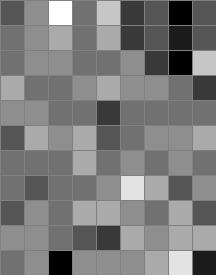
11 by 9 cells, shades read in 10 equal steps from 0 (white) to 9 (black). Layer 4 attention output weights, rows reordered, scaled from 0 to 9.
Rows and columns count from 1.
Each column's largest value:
6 6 9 6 7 7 7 9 8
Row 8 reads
5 6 5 5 4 1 3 6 4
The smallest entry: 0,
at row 1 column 3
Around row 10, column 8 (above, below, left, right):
3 1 4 3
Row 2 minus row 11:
0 0 -6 1 -1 3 3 7 -2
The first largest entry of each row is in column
8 8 8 9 5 1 1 2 1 5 3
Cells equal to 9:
3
